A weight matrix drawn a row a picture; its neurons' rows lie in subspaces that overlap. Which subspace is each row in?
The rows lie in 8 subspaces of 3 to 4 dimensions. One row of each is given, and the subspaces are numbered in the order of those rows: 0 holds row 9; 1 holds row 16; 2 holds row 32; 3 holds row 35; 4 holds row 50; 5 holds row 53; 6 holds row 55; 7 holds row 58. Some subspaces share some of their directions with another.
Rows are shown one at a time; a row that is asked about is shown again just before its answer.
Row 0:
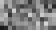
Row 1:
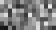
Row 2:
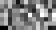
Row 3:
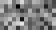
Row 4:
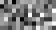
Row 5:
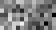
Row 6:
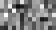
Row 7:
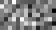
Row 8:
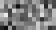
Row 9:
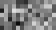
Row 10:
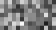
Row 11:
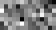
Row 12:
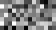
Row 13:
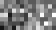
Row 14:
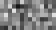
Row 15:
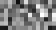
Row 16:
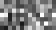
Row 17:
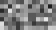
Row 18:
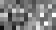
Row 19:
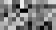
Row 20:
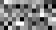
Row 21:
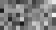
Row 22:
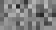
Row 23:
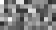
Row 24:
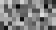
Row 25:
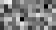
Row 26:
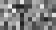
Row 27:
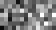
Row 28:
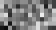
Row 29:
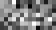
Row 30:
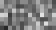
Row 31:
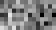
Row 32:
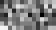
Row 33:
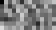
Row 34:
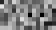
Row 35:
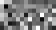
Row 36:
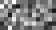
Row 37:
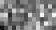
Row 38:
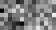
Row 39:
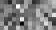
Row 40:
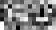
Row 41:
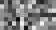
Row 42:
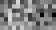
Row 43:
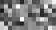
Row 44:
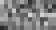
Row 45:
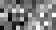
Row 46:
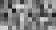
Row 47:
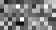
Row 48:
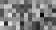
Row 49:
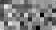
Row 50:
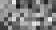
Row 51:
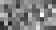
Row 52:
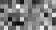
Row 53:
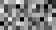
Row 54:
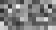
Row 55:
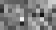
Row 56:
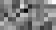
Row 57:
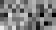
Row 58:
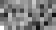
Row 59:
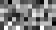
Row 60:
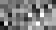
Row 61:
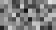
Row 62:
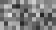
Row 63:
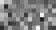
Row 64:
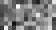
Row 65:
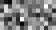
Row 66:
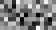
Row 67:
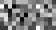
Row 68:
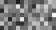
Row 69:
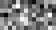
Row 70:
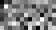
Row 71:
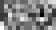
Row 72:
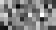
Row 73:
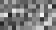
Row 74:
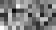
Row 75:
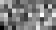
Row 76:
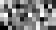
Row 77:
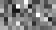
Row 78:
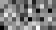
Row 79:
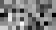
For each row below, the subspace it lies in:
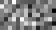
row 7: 4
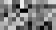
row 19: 7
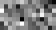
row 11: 6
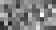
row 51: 2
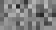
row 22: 0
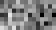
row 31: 7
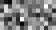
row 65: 1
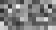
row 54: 6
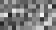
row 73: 5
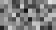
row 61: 7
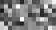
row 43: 6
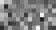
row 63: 3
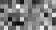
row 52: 6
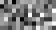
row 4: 4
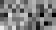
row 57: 0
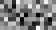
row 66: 4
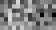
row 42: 7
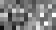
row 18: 1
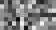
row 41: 2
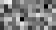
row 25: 1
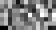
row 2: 5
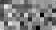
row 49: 3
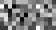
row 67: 4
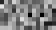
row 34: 4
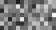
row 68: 5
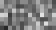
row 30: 1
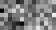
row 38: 6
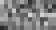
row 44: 2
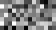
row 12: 2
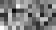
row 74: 0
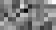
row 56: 7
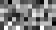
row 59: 6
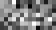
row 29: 4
